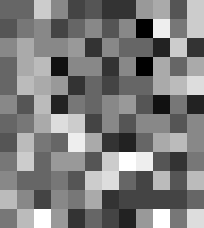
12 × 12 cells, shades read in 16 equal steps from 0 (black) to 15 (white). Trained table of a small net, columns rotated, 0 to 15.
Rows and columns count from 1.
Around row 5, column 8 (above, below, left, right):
8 9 4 6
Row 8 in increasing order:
2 3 5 6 6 7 8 10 10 11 11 14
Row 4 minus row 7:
0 3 1 -12 -4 4 -5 3 -8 2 1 2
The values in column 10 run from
1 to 15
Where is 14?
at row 2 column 10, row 8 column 5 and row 9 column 9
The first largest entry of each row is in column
3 10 11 3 12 3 4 5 8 7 1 3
